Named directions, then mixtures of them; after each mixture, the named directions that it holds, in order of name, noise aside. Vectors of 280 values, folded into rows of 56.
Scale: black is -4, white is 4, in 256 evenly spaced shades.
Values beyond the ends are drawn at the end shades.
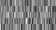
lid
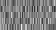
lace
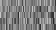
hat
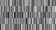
lid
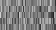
hat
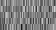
lace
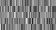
lid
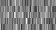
lid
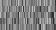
hat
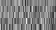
hat, lid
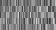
hat, lid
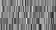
hat, lid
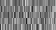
hat, lid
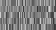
hat, lace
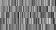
hat, lid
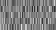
lace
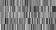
lace, lid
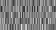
lace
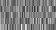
lace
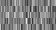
lid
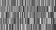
hat, lace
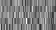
hat, lid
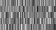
hat, lace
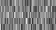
lid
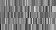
lace, lid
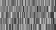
hat, lace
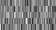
lid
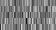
lid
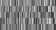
hat, lid
